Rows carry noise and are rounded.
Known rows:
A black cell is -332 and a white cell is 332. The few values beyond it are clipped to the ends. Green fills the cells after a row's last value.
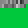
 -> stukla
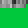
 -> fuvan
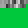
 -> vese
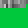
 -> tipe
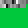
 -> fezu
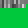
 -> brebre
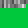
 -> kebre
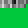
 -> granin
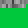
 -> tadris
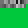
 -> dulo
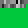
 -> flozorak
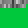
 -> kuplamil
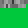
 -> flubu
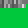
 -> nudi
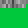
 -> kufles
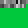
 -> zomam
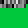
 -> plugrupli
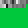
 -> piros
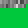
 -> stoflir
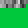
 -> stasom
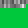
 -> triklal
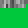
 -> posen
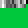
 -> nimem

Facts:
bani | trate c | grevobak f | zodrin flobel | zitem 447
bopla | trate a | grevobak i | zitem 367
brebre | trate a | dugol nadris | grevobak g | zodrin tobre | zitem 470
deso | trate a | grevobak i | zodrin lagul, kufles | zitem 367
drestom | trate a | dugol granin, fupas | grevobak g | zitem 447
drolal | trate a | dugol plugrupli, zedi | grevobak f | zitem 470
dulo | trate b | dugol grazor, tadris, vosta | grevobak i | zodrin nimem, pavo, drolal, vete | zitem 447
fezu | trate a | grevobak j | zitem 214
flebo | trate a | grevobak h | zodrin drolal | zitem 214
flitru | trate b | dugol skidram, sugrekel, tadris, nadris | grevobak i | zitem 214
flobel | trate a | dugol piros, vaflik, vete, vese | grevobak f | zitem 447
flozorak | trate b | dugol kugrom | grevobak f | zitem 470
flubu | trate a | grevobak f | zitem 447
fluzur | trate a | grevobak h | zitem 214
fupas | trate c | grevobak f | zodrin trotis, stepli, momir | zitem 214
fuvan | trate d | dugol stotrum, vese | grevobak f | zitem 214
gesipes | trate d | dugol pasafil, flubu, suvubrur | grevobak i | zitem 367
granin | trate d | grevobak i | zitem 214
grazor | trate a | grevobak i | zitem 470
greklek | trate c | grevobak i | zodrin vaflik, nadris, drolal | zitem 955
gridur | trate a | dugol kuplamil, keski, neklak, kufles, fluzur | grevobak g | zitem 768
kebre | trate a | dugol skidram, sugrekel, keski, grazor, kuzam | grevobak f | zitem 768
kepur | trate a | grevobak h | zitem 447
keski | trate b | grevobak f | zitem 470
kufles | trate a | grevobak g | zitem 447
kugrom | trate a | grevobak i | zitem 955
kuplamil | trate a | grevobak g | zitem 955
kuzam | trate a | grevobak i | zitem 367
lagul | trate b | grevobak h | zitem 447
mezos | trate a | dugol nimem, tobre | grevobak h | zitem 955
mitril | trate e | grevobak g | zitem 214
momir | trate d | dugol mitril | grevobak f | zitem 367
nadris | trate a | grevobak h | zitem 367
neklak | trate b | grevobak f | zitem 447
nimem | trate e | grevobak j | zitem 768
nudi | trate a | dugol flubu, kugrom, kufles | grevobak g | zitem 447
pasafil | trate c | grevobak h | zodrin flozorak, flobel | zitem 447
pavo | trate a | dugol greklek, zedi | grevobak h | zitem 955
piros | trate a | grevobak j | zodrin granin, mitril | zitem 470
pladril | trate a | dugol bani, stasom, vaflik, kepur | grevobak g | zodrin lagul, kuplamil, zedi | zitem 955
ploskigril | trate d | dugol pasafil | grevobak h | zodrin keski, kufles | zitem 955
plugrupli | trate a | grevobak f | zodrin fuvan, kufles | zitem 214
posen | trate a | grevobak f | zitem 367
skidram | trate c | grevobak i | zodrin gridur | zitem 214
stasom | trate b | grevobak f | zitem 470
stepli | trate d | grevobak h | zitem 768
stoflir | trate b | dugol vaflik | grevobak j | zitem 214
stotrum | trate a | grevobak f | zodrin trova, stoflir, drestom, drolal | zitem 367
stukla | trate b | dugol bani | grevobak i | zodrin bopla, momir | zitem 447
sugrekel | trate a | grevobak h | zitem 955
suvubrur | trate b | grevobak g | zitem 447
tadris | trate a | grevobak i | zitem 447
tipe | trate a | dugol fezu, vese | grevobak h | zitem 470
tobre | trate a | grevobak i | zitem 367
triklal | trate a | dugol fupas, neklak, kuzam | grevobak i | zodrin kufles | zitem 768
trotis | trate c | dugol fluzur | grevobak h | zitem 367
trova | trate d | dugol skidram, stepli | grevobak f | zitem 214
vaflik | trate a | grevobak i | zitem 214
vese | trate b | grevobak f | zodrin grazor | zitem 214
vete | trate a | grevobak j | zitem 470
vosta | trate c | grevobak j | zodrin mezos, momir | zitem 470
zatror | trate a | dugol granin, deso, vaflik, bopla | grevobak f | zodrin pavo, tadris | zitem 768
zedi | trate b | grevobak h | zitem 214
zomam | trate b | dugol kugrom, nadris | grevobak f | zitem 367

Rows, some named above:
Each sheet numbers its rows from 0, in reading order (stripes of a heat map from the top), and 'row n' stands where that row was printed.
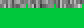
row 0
sugrekel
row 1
tipe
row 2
kebre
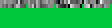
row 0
keski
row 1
tipe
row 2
zedi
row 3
fezu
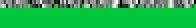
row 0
kepur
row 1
zedi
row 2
drolal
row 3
kepur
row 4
mitril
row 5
pasafil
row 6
nimem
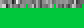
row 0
vaflik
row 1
nadris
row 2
keski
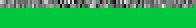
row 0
vosta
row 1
zatror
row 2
greklek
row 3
ploskigril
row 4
pavo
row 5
gridur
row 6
suvubrur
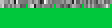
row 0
bani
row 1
stotrum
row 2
lagul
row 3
triklal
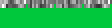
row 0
tobre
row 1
brebre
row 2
grazor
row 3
mezos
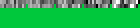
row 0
skidram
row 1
stepli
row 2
gesipes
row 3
pavo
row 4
momir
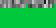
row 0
kugrom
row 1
zomam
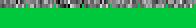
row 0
flitru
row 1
kuzam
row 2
zedi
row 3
flitru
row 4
neklak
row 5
trova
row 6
trotis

